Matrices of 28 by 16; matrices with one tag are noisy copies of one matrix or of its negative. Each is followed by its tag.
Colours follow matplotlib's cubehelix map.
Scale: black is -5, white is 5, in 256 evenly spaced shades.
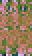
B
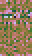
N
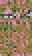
N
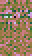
N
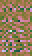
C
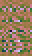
C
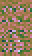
C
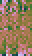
B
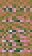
C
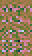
C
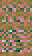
C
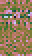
N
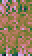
B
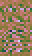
C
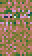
N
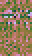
N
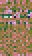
N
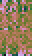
B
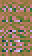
C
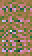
C
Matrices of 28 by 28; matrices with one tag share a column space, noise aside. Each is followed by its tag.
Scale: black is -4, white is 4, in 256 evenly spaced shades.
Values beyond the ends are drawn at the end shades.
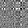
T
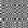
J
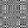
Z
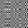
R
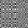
R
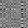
R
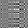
R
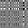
T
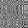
Z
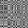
Z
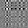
T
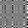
Z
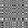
J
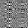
R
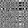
T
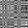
Z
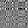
T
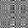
Z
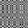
Z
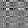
T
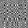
J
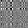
T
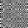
R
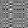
R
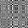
Z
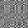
Z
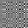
R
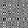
J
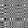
J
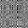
Z
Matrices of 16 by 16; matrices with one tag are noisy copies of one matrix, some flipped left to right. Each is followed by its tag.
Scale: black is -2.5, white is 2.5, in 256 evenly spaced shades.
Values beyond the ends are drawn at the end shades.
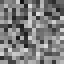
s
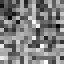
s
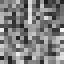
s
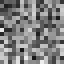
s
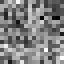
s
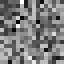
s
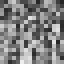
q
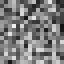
q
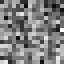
s
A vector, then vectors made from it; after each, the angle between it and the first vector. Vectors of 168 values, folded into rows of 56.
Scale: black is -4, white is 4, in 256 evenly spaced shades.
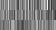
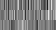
nearly opposite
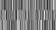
partly opposed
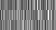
partly opposed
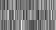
orthogonal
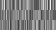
partly aligned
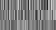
nearly opposite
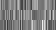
orthogonal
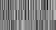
nearly opposite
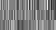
nearly parallel
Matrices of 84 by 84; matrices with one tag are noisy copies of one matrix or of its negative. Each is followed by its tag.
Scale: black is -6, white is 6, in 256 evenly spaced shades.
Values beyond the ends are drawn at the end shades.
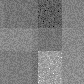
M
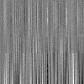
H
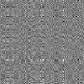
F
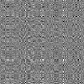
F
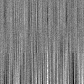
H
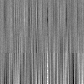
H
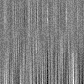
H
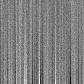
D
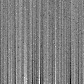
D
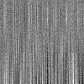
H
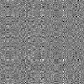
F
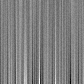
D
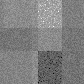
M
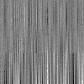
H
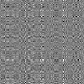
F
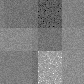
M
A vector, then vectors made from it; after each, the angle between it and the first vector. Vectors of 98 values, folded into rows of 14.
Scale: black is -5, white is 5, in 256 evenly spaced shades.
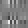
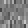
partly aligned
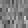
partly opposed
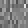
partly opposed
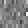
orthogonal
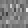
orthogonal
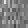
partly aligned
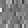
orthogonal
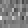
orthogonal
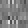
nearly parallel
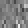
orthogonal
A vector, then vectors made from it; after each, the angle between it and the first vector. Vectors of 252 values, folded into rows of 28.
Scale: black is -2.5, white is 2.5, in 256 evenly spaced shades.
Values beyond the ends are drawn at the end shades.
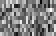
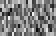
partly aligned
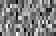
partly opposed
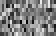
nearly opposite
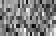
partly aligned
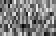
orthogonal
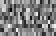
partly aligned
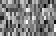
partly aligned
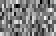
nearly parallel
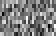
nearly parallel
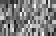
partly opposed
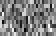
partly opposed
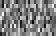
partly opposed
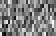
orthogonal
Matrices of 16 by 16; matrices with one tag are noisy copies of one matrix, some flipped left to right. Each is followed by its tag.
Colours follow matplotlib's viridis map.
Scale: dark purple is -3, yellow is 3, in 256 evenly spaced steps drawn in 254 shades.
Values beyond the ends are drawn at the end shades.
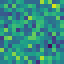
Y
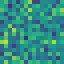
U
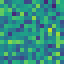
U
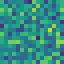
U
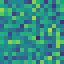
U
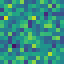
Y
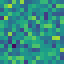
Y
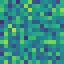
U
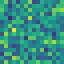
U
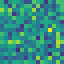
U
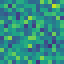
Y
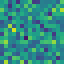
U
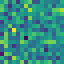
U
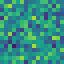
Y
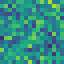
Y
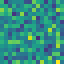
U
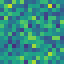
Y
